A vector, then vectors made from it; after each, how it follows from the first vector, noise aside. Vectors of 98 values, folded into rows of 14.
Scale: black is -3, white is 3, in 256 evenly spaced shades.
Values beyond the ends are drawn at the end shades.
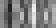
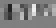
partly zeroed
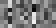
sign-scrambled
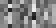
sign-scrambled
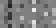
partly zeroed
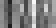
wrapped around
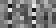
sign-scrambled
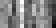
wrapped around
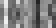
wrapped around
